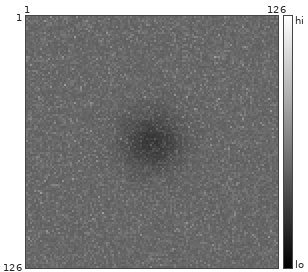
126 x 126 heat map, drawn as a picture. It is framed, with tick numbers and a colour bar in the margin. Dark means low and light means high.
The distribution is heavy-tailed on both sides. No overall slope runs across the table. A single dip lies in the centre. The ninth with the lowest average is the centre. There are no regular stripes.
